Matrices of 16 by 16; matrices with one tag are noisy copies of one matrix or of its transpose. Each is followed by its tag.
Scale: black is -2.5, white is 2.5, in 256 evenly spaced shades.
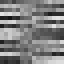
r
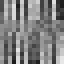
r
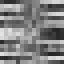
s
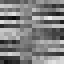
r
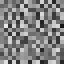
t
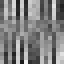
r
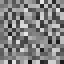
t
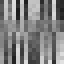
r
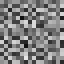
t
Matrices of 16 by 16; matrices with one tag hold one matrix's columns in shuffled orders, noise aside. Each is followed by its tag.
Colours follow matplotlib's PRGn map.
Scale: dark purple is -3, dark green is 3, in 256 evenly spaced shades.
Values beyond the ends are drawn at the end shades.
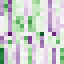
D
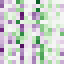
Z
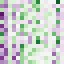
Z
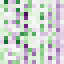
Z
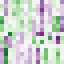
D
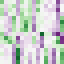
D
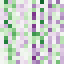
Z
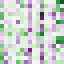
Z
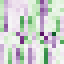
D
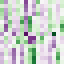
D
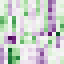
D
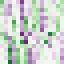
D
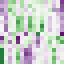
D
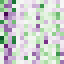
Z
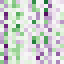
Z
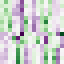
D
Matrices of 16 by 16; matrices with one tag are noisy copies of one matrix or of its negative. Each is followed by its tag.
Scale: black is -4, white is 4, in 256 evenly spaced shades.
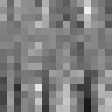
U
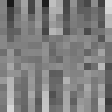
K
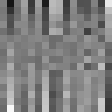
K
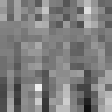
U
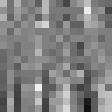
U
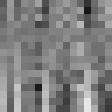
U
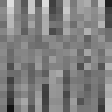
K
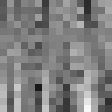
U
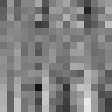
U
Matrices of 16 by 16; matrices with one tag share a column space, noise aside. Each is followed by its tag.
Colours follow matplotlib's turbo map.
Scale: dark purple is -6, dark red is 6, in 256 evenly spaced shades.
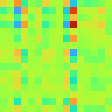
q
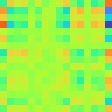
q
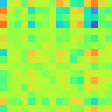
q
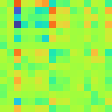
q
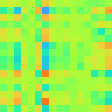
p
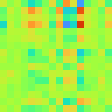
q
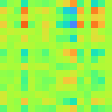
q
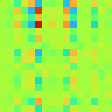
q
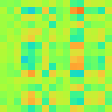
p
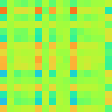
p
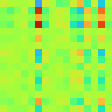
q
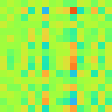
p
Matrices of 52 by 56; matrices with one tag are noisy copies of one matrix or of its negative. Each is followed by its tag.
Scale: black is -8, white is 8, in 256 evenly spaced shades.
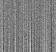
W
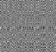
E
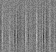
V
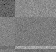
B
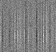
V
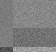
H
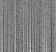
W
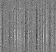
V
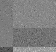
H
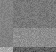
H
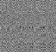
E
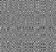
E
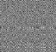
E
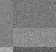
H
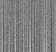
W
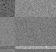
B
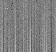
W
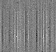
V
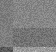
H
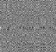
E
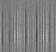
V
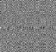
E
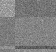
B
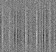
V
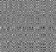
E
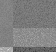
H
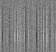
V
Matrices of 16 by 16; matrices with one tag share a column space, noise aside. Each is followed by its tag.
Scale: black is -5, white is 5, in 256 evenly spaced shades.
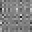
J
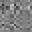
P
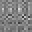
J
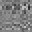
P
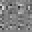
P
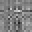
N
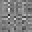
J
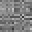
J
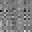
N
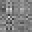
J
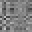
J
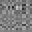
P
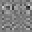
P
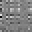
J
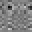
P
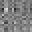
J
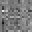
N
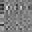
P
